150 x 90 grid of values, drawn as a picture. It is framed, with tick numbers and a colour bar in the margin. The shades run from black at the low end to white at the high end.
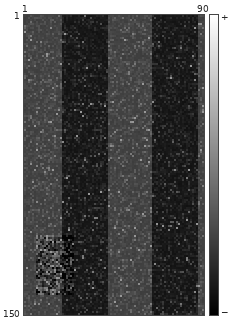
Upright stripes repeat 2 times across the table. On average the colour sits 20% of the way up the scale. An odd patch, rougher than its surroundings, sits in the bottom left. Values change most from cell to cell in the bottom left.
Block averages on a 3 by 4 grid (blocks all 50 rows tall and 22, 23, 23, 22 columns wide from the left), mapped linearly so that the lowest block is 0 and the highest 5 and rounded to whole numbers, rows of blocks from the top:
5050
5050
5050
